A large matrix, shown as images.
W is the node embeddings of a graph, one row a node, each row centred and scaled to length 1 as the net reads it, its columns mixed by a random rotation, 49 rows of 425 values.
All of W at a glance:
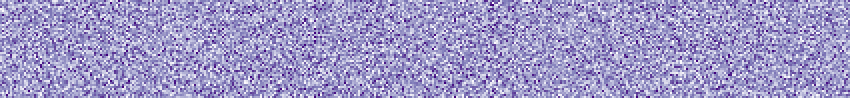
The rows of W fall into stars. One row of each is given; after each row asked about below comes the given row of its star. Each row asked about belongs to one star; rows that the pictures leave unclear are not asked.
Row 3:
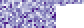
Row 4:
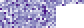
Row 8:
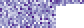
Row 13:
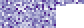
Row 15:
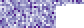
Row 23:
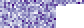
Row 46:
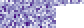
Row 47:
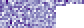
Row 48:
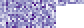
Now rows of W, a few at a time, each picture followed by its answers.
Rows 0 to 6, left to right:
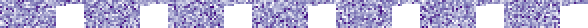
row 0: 47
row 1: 13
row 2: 48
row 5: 46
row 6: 48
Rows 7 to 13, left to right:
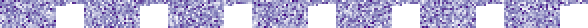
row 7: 13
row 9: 48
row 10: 48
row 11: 23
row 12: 46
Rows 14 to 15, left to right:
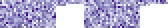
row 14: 3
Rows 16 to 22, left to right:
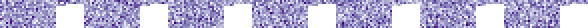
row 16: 47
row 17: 23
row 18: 4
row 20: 48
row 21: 48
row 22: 15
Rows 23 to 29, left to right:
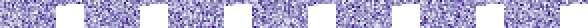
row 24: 4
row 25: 15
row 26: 46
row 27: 23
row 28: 23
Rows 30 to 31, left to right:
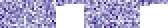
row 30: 46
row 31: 8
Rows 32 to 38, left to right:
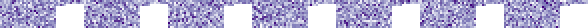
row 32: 13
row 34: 23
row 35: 46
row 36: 8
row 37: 23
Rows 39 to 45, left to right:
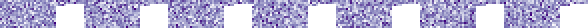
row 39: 47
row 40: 13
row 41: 13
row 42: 47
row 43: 8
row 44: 15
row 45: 3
